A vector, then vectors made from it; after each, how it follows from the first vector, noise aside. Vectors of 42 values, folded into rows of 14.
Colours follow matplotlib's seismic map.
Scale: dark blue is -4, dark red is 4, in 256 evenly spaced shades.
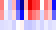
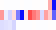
partly zeroed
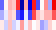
sign-scrambled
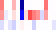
partly zeroed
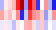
sign-scrambled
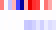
partly zeroed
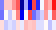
sign-scrambled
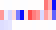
partly zeroed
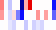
partly zeroed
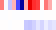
partly zeroed
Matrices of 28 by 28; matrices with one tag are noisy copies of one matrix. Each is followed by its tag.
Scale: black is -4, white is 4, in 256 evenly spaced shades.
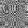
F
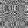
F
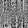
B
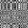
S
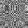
F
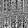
B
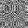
F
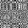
S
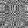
F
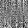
B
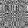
F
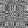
F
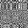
S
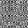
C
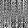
B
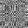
F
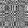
F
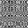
C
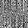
B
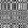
S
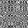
C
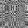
F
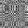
F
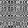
C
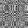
F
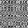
C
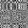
S
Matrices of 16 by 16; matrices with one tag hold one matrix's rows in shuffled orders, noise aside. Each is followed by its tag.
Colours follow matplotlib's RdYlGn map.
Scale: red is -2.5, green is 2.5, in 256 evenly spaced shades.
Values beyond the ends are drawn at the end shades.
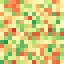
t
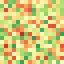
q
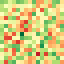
q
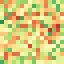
t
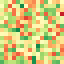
q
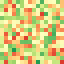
q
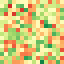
q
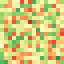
q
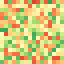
t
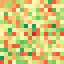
t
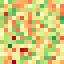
q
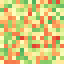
t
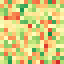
t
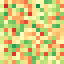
q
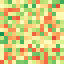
t
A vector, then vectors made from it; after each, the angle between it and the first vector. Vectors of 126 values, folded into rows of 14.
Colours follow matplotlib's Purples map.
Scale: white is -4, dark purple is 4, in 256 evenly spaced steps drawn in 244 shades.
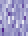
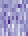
partly opposed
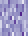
orthogonal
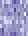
partly aligned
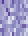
partly aligned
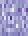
partly aligned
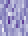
nearly opposite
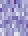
partly opposed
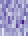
nearly opposite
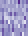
partly aligned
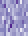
orthogonal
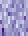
nearly parallel
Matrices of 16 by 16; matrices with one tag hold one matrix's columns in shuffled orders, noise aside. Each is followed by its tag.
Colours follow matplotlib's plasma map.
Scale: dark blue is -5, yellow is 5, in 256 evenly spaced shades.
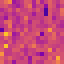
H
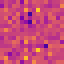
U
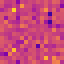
U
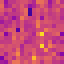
H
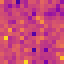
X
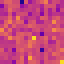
X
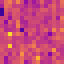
H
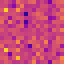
U
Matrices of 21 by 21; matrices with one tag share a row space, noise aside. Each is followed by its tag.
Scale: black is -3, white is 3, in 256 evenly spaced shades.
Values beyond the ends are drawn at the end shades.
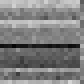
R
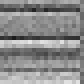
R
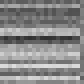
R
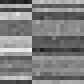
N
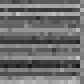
R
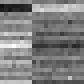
N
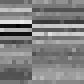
N
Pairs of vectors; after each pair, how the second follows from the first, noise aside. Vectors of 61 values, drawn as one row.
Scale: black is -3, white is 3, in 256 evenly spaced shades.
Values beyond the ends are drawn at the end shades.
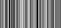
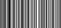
sign-scrambled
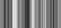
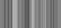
shrunk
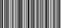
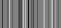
partly zeroed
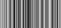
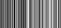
sign-scrambled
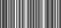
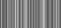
shrunk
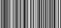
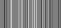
partly zeroed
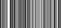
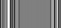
partly zeroed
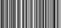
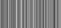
shrunk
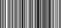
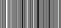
partly zeroed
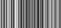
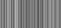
shrunk
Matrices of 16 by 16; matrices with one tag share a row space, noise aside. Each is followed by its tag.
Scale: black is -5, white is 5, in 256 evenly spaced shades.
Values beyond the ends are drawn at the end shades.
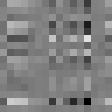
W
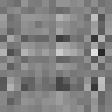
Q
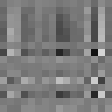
Q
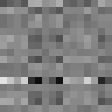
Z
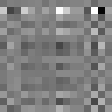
Q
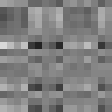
Z
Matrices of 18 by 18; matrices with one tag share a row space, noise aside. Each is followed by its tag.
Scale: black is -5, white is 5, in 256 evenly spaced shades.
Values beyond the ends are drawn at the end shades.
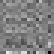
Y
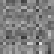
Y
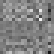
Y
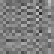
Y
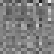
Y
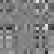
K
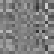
K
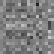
Y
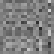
Y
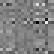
K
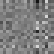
K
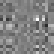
K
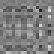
Y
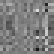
K
